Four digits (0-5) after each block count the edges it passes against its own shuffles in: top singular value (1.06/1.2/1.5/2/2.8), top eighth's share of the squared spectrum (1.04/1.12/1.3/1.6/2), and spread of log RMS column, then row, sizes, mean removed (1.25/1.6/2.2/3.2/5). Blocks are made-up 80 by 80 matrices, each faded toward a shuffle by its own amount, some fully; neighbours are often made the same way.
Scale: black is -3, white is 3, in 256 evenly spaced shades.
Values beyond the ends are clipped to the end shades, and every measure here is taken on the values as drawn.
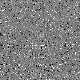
3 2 0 1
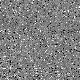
2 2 0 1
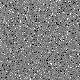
2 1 0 0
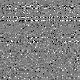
4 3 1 3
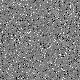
0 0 0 0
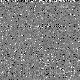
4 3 0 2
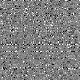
4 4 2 3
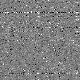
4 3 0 2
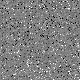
2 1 0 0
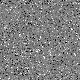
1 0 0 0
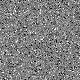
0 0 0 0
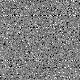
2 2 0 2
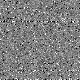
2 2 0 2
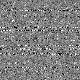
2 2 0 3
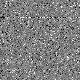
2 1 0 2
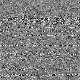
1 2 0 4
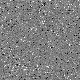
0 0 0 0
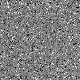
1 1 0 1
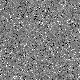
0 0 0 0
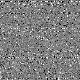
2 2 0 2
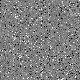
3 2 1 0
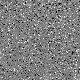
3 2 0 0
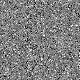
1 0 2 0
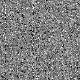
1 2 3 0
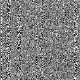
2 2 4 0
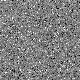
0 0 0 0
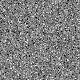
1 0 1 0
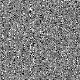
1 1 3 0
